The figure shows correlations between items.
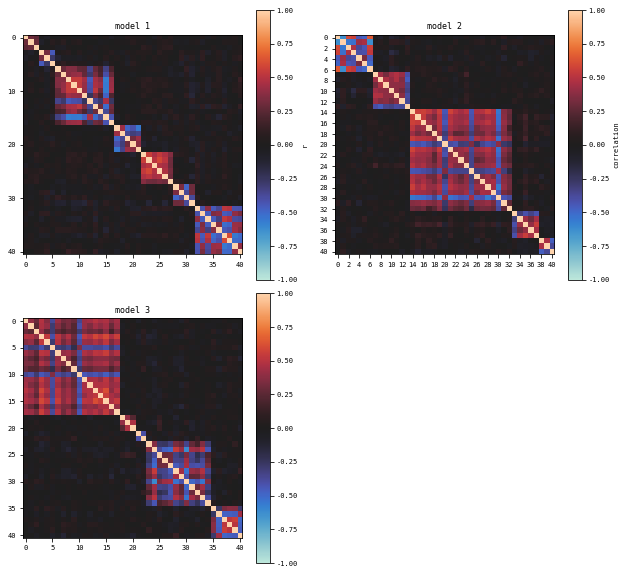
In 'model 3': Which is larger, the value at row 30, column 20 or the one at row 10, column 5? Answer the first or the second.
the second
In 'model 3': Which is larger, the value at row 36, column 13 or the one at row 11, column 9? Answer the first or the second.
the second
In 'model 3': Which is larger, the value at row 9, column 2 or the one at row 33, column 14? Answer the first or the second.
the first
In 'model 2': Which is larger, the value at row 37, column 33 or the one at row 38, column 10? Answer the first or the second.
the second
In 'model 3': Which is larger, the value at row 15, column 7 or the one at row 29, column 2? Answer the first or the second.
the first
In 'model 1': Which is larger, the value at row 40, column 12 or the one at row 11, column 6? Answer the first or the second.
the second
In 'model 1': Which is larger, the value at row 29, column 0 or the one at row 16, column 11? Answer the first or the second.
the second
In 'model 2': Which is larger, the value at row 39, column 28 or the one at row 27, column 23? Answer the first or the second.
the second
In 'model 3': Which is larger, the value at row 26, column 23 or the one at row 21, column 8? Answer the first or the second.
the second
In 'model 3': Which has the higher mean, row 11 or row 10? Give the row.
11
